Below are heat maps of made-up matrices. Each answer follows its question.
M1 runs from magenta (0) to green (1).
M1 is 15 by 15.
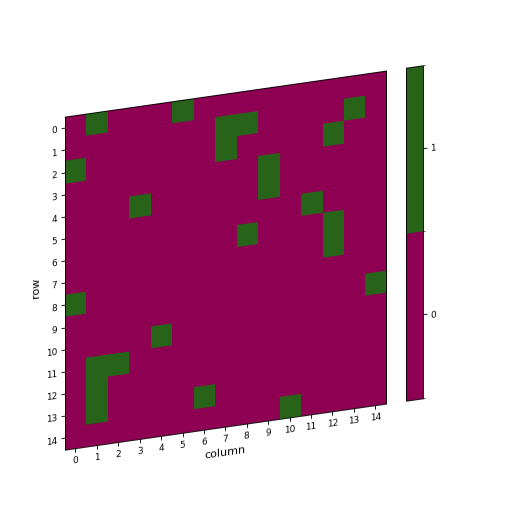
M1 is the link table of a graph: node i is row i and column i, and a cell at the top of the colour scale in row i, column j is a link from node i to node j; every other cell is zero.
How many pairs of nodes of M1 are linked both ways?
1
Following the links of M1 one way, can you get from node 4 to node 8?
no
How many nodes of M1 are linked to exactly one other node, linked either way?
0
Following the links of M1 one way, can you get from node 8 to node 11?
yes
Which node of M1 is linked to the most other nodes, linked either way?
node 1
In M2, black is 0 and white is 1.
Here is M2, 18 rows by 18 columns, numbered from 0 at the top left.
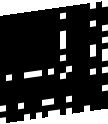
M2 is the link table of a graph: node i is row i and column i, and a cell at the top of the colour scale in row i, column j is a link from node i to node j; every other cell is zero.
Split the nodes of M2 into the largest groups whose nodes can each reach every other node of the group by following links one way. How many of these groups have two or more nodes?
1
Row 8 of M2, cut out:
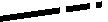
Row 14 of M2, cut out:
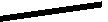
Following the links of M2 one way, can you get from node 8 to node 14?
yes
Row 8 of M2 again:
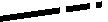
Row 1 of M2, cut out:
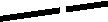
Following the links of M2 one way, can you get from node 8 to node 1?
yes
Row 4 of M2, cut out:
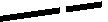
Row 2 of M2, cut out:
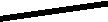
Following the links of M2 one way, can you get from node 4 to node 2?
no
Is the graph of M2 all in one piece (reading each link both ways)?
no
